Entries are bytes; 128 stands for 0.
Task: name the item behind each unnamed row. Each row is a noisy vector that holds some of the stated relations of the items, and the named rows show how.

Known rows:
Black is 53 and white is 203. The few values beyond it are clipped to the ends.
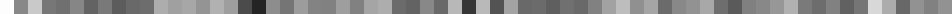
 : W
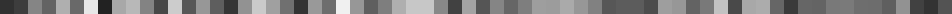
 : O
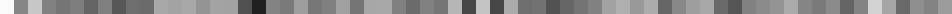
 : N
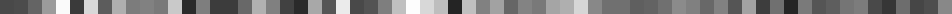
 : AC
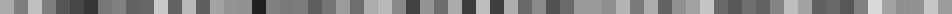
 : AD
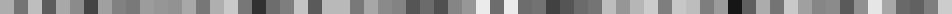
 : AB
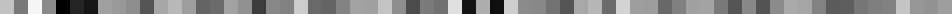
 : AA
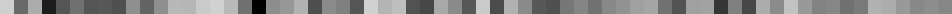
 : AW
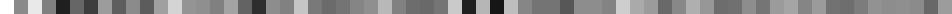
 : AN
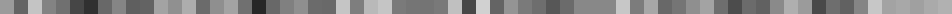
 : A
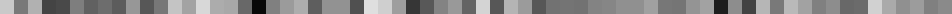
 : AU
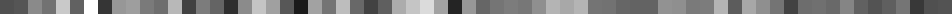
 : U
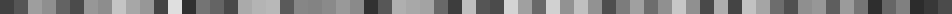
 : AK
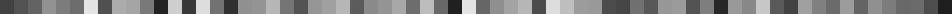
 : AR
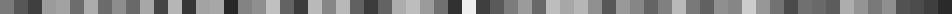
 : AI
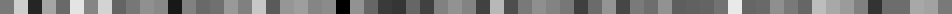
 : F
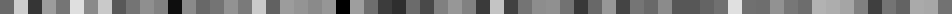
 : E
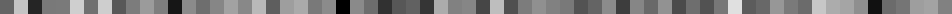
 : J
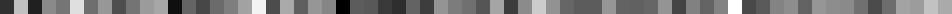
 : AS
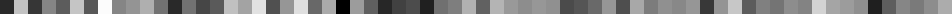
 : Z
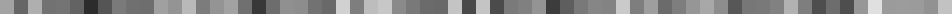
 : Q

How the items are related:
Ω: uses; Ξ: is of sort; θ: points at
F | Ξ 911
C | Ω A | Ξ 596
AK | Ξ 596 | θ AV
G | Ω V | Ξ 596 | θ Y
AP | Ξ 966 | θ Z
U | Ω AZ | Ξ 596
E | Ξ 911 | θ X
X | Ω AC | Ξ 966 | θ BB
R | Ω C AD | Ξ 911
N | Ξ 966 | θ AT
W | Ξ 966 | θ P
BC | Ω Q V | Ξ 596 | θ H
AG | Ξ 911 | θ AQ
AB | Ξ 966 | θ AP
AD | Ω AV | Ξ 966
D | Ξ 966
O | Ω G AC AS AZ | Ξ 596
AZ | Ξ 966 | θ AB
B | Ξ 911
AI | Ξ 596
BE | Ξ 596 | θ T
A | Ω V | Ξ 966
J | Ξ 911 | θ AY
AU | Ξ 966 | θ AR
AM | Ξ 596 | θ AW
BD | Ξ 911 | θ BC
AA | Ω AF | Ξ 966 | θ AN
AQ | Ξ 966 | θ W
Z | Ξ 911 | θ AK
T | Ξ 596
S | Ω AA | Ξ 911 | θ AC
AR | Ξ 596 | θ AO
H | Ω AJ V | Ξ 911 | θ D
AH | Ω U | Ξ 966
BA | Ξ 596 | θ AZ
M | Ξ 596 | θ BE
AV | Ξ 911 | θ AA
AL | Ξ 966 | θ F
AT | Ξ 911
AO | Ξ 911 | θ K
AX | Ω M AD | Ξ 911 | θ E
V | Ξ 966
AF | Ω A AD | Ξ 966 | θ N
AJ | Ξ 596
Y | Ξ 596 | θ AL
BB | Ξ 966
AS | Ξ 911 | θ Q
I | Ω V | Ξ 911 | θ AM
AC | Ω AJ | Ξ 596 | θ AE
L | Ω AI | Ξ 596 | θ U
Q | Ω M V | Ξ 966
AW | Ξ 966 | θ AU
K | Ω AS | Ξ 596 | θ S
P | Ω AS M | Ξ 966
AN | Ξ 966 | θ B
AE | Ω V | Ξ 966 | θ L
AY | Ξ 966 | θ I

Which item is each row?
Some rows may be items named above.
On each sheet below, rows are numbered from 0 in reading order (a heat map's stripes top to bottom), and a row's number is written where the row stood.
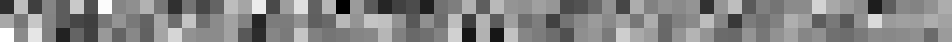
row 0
Z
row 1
AF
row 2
AN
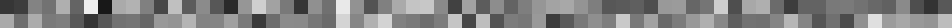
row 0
O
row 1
Q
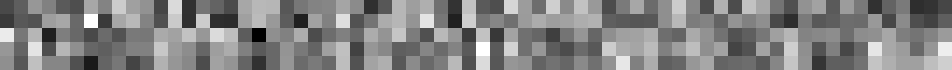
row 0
AK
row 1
K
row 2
AY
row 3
AZ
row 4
V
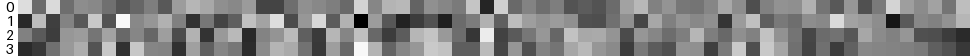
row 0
X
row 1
Z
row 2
AI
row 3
BC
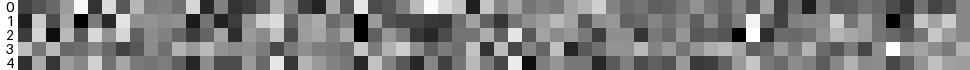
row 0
AC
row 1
AV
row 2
AO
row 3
P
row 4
H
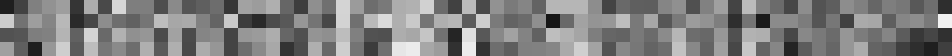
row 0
C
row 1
AE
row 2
BA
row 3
L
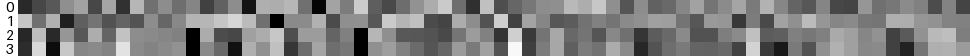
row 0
M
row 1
AW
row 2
R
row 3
S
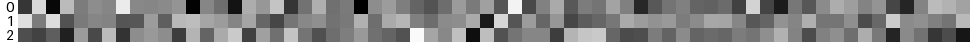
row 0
S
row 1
AH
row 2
AM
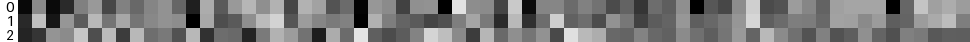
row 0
I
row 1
AX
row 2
AJ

